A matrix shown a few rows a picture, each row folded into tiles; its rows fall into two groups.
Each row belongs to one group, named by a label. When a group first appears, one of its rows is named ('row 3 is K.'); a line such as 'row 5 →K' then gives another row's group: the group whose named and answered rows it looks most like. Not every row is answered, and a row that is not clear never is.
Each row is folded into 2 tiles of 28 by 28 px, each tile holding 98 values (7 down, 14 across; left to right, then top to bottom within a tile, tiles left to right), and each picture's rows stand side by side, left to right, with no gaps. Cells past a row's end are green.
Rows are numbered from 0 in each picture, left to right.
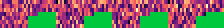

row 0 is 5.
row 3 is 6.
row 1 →6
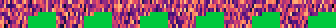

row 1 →5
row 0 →5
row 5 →5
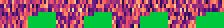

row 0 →5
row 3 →6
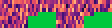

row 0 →5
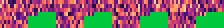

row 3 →6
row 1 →5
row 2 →5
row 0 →6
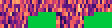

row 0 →5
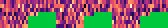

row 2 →6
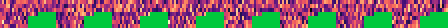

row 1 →5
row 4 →6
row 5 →6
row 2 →6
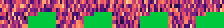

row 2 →5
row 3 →5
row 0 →6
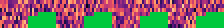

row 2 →5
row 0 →6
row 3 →6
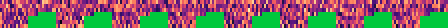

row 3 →5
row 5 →5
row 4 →5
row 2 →6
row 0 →6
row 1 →6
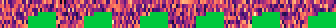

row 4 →6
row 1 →6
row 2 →6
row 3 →5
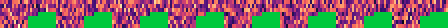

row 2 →6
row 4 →5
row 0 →5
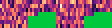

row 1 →5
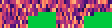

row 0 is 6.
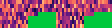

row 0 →6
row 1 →6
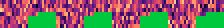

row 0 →5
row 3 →5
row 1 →5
